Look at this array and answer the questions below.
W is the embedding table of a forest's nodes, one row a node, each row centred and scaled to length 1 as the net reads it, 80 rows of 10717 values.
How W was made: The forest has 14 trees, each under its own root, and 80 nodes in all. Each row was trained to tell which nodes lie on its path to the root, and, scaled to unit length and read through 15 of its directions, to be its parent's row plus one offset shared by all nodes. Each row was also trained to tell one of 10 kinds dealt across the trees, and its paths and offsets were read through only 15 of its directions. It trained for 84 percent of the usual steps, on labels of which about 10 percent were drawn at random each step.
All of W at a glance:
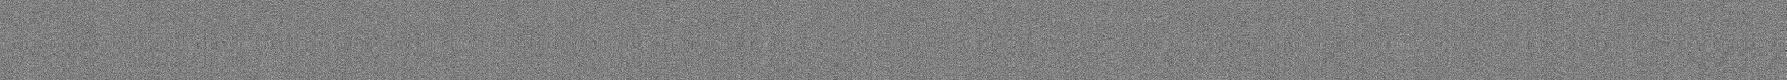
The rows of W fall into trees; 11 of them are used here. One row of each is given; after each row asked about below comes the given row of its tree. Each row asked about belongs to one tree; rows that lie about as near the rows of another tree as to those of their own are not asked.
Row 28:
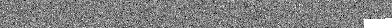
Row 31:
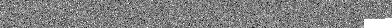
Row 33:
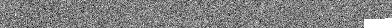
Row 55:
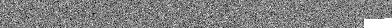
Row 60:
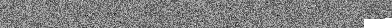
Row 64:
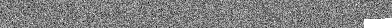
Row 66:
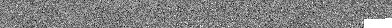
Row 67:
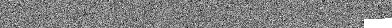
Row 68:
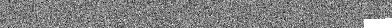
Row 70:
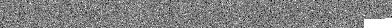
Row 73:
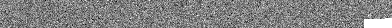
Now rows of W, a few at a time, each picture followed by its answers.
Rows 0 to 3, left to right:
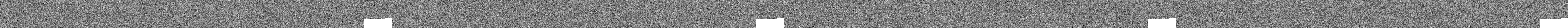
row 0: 64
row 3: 28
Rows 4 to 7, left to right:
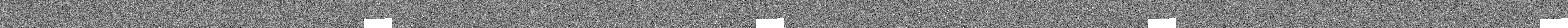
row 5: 33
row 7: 31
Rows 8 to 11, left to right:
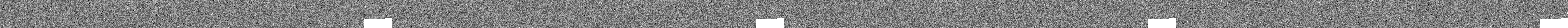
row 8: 28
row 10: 31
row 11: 70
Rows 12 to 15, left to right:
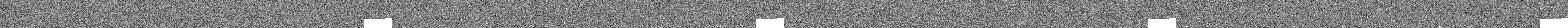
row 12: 28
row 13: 64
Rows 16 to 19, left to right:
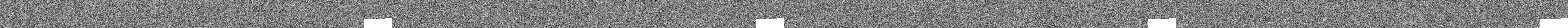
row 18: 28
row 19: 68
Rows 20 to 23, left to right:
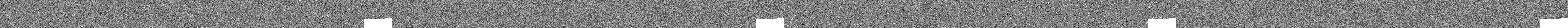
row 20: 31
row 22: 64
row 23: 67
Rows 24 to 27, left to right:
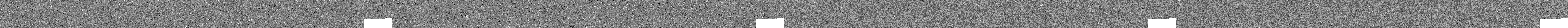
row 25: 73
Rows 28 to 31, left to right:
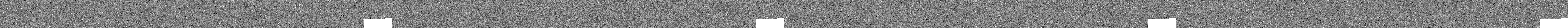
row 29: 31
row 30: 73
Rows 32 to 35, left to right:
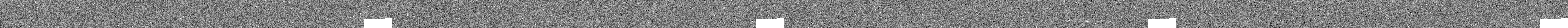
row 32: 55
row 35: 70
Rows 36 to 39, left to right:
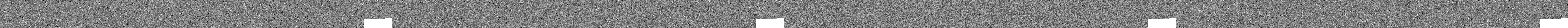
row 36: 31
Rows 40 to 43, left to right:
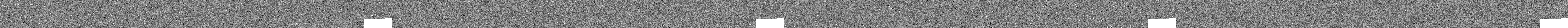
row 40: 70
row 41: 64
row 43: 73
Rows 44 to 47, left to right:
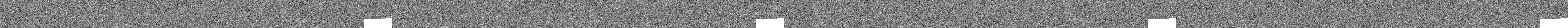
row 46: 73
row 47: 67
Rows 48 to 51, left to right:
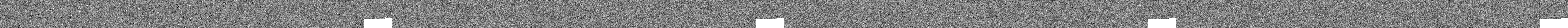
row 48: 73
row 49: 64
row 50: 66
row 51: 28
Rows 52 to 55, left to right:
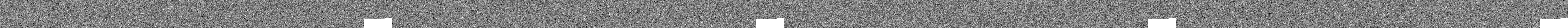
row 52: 60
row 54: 70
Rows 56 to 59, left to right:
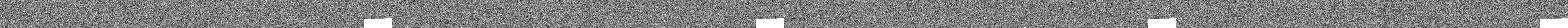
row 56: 73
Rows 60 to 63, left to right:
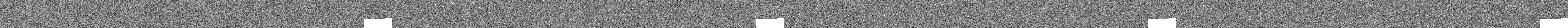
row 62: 73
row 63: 33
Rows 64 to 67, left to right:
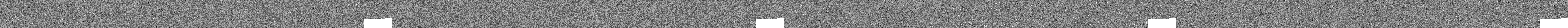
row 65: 33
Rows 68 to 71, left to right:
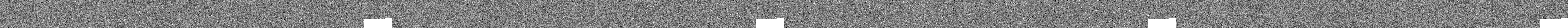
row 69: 70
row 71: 68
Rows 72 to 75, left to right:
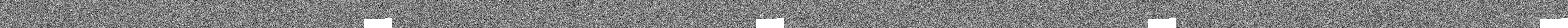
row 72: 31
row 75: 67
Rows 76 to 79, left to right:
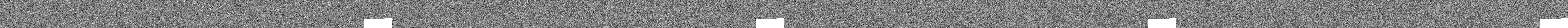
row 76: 68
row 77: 31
